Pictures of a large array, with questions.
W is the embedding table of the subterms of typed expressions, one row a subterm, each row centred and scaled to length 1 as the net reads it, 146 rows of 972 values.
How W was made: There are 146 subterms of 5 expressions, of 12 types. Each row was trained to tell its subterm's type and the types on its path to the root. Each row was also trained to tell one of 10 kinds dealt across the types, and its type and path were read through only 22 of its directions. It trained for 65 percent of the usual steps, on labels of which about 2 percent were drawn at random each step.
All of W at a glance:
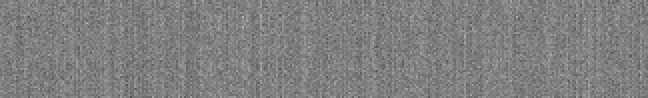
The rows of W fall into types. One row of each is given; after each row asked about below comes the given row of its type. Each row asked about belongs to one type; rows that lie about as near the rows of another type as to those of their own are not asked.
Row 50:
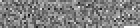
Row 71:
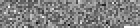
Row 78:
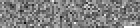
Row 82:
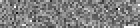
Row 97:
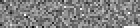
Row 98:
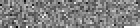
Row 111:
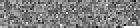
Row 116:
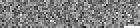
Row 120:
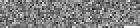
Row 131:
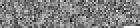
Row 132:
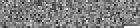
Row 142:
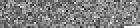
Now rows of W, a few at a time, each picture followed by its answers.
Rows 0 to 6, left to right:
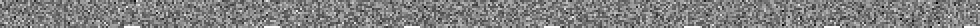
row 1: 98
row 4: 142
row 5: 142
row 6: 120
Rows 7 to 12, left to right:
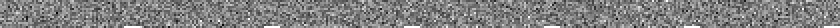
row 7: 82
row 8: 116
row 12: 82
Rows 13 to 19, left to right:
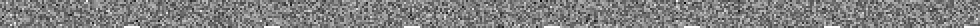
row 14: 120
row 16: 131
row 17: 78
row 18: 116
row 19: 116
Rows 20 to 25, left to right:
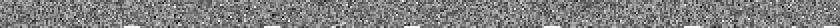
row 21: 71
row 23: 131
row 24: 132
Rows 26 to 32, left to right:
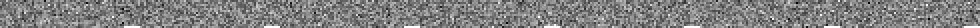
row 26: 111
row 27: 78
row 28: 78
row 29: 120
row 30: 131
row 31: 116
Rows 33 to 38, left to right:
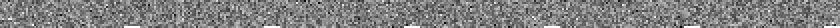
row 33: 116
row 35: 97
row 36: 50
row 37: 142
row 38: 78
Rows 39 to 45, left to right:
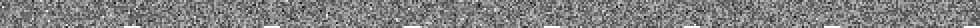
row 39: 111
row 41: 132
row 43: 120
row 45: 111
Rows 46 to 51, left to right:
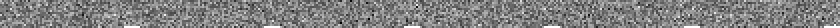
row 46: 120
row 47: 116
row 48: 116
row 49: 97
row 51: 71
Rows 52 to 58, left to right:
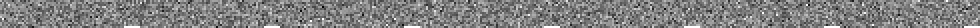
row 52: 97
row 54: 132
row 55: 98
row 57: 78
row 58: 97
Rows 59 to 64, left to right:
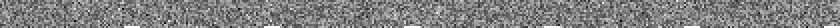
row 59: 71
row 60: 71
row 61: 131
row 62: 78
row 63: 142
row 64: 132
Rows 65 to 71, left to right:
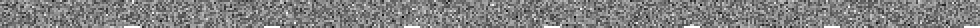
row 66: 132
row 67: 78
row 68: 82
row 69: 82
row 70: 71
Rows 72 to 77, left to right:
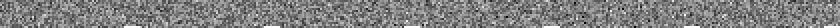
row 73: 111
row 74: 50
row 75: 98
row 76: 82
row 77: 116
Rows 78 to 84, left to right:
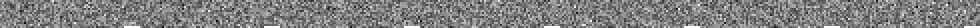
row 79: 142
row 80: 120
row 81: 97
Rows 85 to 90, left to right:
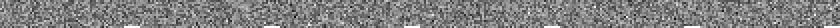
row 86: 131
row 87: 78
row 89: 82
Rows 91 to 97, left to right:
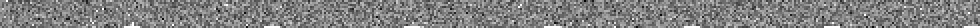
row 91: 82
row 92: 132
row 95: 111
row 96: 132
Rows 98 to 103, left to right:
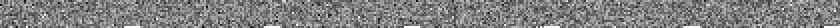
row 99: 116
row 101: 98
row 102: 111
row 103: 142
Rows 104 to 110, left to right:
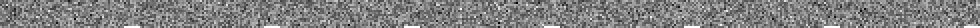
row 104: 50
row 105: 50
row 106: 71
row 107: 50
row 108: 71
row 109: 131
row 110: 111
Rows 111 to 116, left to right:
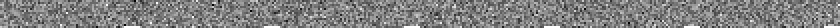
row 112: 97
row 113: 131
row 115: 132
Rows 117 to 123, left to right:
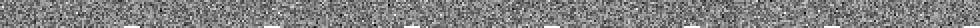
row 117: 50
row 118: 78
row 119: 116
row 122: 111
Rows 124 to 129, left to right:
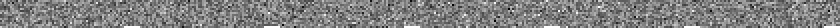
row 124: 111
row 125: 82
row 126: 71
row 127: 98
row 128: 120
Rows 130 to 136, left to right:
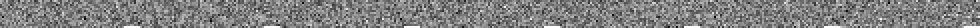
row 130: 82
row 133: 120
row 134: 142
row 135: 78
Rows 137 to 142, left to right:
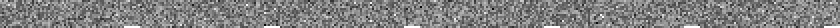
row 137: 120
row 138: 78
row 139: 116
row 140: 82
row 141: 111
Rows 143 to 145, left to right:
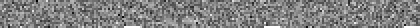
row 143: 50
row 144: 132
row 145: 82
